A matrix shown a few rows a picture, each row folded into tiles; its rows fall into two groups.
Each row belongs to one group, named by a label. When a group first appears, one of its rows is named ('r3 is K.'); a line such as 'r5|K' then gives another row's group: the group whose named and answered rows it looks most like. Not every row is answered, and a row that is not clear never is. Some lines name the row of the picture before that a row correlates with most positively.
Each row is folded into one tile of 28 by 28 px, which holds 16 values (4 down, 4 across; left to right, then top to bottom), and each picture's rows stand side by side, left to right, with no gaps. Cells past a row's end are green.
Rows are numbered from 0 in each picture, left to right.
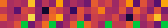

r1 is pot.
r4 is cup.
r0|pot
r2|pot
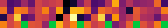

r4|pot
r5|cup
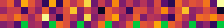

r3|pot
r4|pot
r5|cup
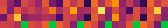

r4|pot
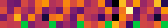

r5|cup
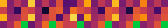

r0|pot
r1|pot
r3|pot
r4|pot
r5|pot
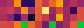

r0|cup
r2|pot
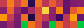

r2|cup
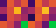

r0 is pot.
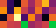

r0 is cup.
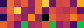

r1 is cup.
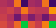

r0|cup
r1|cup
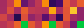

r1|cup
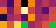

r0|cup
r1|pot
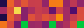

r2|pot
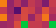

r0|pot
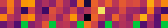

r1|pot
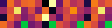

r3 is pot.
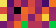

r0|pot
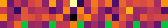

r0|pot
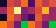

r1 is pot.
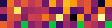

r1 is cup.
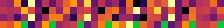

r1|pot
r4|cup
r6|pot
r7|cup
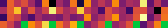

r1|cup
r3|pot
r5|pot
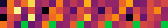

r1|pot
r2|pot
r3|pot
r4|cup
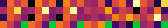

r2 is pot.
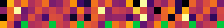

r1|cup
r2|cup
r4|cup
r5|pot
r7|cup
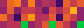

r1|pot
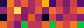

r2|cup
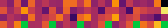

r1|pot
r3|pot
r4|pot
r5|cup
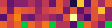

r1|cup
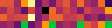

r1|pot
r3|cup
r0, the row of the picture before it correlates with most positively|2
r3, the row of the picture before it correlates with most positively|1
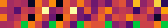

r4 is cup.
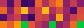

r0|cup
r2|pot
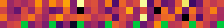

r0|pot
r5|pot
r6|cup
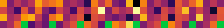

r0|pot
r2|pot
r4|cup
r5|pot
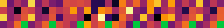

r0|pot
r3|cup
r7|pot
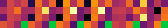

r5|pot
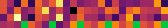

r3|cup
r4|cup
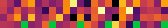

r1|pot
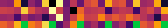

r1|cup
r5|cup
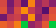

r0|cup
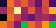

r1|cup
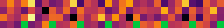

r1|pot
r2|cup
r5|cup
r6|cup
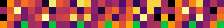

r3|pot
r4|cup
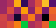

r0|cup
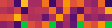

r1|cup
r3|cup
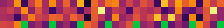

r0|cup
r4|pot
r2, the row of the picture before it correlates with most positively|0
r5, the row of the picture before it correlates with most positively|0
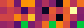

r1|pot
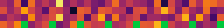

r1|pot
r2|pot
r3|cup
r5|cup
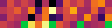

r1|cup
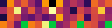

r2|pot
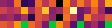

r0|cup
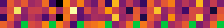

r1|cup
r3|cup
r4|pot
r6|pot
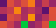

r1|pot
